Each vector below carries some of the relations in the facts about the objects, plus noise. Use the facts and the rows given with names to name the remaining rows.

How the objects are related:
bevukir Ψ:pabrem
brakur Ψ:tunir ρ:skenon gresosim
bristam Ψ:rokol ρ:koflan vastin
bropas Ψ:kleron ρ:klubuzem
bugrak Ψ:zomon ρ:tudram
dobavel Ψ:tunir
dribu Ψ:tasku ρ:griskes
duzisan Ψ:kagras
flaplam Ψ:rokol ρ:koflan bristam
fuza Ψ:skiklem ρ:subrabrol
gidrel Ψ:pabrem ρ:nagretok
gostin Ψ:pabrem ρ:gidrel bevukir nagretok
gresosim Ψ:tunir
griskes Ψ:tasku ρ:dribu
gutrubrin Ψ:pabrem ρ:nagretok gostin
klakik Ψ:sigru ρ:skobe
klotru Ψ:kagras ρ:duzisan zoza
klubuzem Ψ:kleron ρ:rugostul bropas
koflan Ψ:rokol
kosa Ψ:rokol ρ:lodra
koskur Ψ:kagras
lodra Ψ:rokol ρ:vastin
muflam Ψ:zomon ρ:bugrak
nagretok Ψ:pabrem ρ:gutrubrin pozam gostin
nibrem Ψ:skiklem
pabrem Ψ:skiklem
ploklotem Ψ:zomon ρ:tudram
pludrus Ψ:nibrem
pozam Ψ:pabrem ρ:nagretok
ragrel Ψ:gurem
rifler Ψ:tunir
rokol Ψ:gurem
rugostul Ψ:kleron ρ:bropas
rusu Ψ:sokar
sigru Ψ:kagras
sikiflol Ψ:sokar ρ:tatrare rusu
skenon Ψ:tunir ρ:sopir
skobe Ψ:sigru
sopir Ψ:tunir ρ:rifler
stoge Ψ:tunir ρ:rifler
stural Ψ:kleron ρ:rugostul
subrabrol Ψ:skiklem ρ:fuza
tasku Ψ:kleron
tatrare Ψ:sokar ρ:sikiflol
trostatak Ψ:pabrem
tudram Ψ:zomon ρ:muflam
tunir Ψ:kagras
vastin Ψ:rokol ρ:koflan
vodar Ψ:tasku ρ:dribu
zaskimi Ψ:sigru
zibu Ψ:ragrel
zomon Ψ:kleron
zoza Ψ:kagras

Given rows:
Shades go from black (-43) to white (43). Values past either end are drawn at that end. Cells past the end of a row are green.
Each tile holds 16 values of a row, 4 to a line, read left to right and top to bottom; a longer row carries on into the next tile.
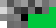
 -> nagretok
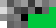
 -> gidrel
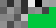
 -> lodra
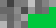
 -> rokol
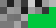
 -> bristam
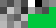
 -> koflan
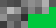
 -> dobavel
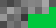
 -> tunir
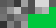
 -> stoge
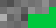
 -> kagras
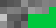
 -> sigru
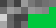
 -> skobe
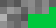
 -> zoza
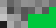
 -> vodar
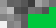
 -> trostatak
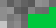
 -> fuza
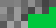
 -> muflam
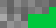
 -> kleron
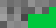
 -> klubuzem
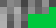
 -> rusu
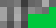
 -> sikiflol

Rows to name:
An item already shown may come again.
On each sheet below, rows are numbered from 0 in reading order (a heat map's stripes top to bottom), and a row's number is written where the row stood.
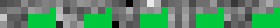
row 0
sigru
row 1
vodar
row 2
brakur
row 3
sokar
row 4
klotru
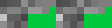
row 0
sigru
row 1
sigru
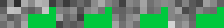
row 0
rifler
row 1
klotru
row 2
ragrel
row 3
pludrus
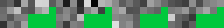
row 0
stoge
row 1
kosa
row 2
pabrem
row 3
klakik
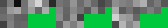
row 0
gresosim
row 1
zomon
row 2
dribu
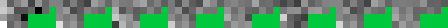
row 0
bevukir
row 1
pludrus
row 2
griskes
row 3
nibrem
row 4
bropas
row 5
zaskimi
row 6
pludrus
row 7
rugostul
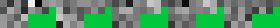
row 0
vastin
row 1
vodar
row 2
sopir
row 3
skenon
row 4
ploklotem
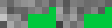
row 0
tasku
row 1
stural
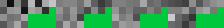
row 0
flaplam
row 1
tudram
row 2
bropas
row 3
klakik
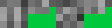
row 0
tatrare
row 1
tunir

